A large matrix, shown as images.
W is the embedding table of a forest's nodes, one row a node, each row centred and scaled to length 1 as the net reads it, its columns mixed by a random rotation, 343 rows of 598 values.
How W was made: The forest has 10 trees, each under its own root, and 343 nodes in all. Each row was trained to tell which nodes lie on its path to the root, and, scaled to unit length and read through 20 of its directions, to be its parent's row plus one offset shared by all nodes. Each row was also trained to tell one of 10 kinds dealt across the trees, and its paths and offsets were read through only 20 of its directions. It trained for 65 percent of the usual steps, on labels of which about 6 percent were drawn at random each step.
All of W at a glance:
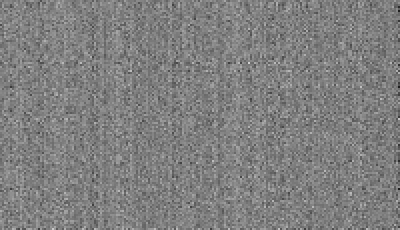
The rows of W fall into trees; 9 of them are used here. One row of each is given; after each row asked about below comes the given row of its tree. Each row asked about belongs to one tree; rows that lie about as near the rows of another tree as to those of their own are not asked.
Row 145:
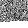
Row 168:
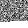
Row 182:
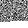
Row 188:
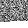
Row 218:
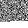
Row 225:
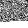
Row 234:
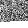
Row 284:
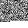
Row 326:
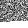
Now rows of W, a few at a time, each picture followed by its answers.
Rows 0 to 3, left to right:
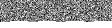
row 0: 326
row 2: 182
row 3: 145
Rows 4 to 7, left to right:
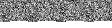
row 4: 284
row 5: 326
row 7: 284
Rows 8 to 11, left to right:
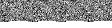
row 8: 145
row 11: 234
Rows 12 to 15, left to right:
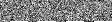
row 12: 284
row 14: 188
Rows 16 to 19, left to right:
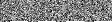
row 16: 234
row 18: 326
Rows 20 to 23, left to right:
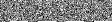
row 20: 218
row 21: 234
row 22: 145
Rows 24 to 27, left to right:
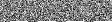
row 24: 234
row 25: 145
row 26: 234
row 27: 234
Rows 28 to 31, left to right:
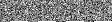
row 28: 225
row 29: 326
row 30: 145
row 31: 218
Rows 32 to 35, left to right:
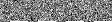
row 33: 188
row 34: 234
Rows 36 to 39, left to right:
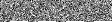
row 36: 284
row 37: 326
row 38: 284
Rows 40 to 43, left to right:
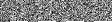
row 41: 182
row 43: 218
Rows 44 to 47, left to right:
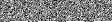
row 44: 168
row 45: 218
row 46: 182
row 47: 326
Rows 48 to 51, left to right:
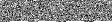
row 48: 188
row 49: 326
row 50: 284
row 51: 234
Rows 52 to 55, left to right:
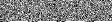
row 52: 145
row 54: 145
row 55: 168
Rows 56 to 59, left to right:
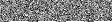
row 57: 188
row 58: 284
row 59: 284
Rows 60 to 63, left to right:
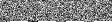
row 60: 188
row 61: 234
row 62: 188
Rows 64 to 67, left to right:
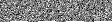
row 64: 182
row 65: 234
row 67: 188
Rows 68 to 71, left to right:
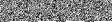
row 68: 188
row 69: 182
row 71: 225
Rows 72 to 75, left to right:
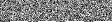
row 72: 188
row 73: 168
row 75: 218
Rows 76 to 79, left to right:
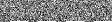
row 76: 188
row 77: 145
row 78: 218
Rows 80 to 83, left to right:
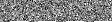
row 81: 168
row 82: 218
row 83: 284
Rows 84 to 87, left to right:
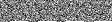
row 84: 218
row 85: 168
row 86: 182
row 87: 182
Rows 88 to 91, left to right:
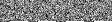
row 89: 145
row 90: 188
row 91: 225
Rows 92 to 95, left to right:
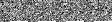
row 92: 225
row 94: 326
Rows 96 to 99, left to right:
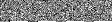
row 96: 188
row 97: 188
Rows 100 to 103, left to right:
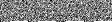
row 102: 234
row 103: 326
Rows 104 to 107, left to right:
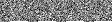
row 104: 182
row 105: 188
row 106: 326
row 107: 284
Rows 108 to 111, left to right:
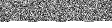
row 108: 145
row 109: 145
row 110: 188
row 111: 168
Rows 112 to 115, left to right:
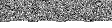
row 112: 234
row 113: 188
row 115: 225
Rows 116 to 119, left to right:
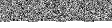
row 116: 218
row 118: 182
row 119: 188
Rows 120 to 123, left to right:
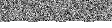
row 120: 218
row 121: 168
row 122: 284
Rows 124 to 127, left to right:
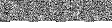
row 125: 145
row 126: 188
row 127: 145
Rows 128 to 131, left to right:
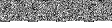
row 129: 188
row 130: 326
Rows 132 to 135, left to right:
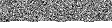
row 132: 225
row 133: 182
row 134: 145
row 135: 234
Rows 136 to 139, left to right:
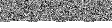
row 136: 182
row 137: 284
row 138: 284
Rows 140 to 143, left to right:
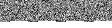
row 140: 284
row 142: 188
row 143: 284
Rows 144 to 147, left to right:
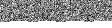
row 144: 234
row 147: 182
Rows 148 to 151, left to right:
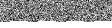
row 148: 284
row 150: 284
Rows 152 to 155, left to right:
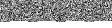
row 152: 234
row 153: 168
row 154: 188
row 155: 145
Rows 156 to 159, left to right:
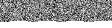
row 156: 326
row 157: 182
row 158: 225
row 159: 182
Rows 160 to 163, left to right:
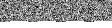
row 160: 188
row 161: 168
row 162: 145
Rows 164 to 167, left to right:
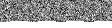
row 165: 326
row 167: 234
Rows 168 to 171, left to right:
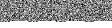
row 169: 168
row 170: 326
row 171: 145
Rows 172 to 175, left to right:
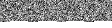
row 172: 284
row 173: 326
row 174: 234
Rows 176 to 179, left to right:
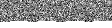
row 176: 218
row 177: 234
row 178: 145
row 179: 145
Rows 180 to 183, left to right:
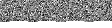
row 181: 145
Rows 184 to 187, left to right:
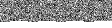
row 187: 188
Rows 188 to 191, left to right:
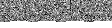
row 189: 234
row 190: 284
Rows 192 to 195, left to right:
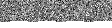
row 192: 145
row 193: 145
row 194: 188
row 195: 326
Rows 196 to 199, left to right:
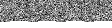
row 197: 234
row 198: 284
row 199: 284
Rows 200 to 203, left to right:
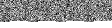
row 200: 188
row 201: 234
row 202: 182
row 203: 284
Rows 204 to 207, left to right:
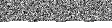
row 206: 234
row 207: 234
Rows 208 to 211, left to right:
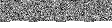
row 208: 145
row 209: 168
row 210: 188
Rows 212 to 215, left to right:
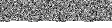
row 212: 182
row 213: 284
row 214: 218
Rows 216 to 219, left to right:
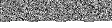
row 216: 284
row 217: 234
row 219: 168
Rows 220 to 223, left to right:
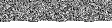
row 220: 188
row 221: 145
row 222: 225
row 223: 145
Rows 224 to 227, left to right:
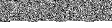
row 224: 234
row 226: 182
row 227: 168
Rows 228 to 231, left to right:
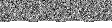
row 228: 326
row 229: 168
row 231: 234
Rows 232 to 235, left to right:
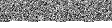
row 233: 182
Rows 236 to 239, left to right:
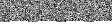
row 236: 284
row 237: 326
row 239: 284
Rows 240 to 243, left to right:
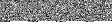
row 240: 234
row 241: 225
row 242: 188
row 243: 145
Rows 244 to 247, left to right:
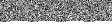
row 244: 225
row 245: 284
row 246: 326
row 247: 218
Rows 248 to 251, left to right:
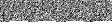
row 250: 284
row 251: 234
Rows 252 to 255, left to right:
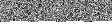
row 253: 182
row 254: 284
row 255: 145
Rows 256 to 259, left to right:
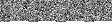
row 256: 182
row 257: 234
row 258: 284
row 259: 168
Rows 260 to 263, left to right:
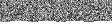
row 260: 234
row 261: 188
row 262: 145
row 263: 234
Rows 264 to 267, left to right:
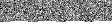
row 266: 188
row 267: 145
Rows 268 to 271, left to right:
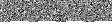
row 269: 168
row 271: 284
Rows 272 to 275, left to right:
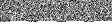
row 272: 188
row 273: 234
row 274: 168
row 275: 145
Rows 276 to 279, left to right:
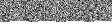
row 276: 284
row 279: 182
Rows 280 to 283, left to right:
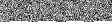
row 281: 225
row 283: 284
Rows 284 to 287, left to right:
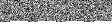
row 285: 326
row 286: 188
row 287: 188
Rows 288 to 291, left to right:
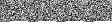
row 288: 234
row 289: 182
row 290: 234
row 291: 284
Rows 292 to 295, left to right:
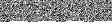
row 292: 234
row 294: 188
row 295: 168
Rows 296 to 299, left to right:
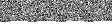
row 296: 145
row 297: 234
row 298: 234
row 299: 225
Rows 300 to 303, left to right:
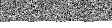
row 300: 284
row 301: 284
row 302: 218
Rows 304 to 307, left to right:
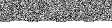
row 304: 326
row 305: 326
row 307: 182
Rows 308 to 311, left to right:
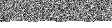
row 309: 145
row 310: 188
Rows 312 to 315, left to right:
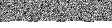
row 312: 218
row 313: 284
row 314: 145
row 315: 188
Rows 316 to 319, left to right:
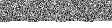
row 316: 188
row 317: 145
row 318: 218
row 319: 145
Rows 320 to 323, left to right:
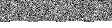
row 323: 188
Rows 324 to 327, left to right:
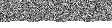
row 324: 234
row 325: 218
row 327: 326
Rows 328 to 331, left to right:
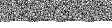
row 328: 218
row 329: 188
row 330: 284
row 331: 145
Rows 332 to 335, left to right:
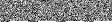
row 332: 145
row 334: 234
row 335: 284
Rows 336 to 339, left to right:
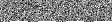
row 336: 284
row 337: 218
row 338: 326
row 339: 188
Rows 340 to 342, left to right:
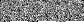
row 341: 234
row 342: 225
